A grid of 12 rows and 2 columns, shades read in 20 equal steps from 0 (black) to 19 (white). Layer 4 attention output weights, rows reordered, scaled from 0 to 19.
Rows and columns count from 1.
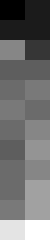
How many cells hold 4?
1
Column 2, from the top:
2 2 4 7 9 8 10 11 10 12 12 19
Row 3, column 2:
4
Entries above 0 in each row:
1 2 2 2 2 2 2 2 2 2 2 2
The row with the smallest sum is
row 1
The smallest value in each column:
0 2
